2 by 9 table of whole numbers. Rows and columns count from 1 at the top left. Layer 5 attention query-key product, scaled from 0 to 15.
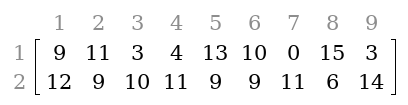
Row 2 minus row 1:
3 -2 7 7 -4 -1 11 -9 11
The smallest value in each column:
9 9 3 4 9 9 0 6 3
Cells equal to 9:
4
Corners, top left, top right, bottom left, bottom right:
9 3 12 14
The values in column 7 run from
0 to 11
